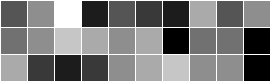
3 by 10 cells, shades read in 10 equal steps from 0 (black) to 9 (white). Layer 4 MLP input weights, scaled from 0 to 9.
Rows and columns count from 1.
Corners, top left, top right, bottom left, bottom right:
3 5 6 0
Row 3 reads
6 2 1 2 5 6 7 5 5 0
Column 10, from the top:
5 0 0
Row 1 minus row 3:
-3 3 8 -1 -2 -4 -6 1 -2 5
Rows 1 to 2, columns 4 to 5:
1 3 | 6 5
